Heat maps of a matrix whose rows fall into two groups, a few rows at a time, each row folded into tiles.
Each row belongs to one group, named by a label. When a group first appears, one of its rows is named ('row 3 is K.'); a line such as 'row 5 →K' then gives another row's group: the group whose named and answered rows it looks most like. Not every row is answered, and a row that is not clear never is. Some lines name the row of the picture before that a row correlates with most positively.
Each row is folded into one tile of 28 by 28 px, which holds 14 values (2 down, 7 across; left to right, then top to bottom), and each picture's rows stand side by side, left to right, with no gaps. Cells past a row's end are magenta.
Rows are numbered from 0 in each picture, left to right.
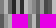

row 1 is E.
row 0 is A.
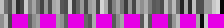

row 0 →E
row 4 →A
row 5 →E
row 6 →A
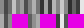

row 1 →A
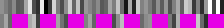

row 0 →E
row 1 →E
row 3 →E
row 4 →A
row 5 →A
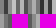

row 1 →A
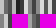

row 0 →E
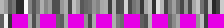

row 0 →E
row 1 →E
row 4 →E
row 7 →E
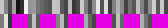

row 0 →E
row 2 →E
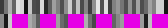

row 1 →E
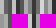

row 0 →E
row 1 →E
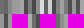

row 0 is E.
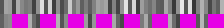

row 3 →E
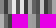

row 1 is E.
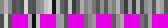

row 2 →E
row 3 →A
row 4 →A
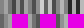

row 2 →A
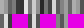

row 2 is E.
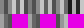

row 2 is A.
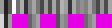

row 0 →E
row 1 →A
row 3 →A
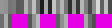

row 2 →A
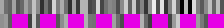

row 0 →E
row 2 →A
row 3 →E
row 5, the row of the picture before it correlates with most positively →3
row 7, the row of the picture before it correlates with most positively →3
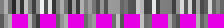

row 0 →A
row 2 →A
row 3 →A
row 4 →E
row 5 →E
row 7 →E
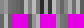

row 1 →A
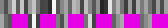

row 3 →E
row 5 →A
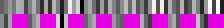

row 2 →E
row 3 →A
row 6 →E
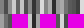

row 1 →E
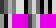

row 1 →A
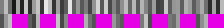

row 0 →A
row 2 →E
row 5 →E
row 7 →A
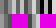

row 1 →A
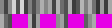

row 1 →E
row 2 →E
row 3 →A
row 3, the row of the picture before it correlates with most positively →1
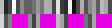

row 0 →E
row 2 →E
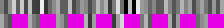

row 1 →E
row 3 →E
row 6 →E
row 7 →A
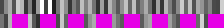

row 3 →A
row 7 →E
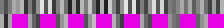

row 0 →E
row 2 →A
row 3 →A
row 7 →A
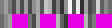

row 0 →A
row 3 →E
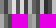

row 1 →E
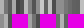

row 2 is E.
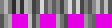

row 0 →A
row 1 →E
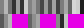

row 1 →A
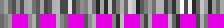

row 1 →E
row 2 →E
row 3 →A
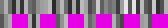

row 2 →A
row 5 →E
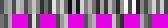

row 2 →A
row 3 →A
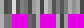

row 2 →E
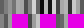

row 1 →A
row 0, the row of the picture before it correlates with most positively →1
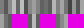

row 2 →A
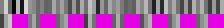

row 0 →A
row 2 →A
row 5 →A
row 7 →A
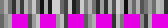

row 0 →A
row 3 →A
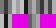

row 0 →E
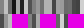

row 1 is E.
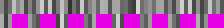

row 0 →E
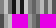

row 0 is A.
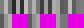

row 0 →A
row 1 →A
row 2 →E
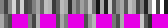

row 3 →A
